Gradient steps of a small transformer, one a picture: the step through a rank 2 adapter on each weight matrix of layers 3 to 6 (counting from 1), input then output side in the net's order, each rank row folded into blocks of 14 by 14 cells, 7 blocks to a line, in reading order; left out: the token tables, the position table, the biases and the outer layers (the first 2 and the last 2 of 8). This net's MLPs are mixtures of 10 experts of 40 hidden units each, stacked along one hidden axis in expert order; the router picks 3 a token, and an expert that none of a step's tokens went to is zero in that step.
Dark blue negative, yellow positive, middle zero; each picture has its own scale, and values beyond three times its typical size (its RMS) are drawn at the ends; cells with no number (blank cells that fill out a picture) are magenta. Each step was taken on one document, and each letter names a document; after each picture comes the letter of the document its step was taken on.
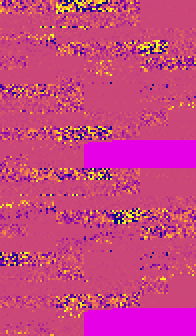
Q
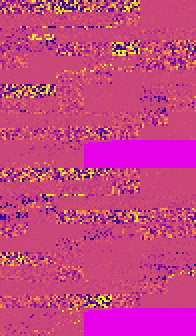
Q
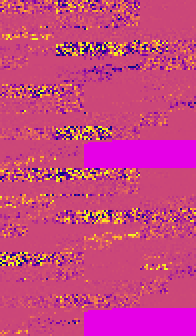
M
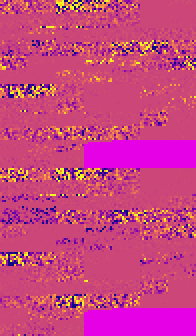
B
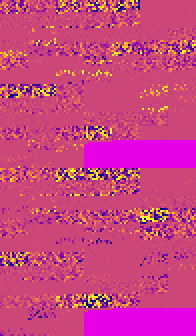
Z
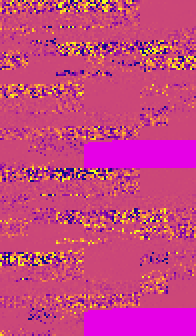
Z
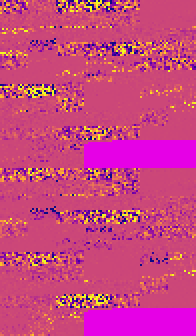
B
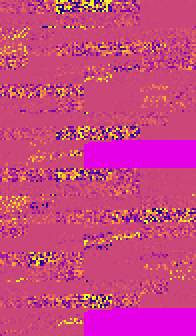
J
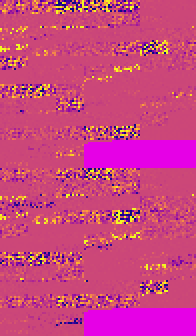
J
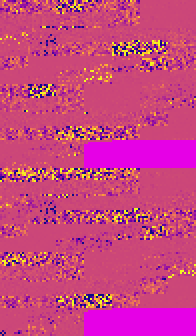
Q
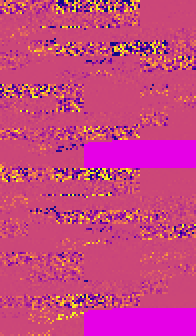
B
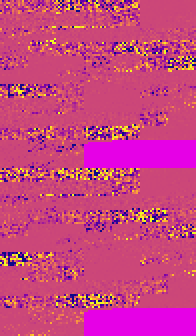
B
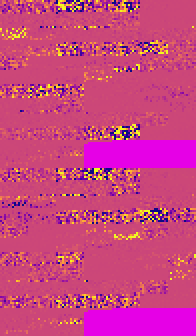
J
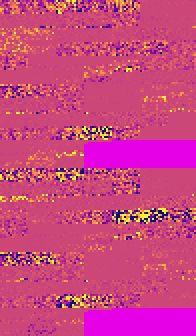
J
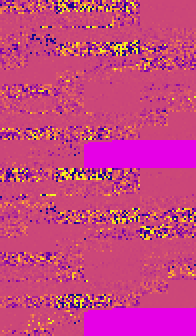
Q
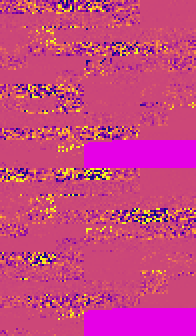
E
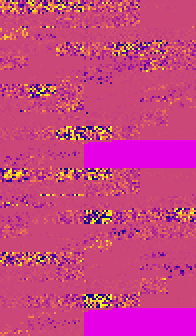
M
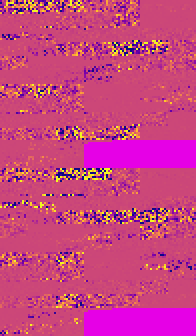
M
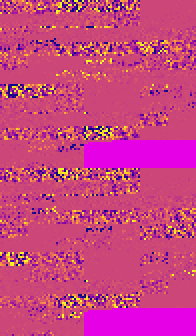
B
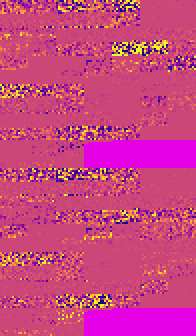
E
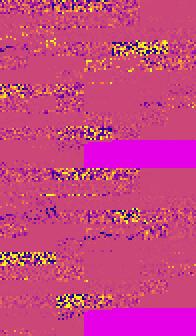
E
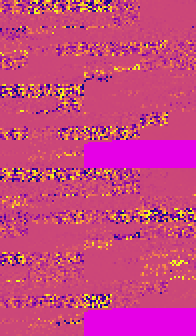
J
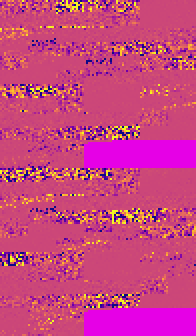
B
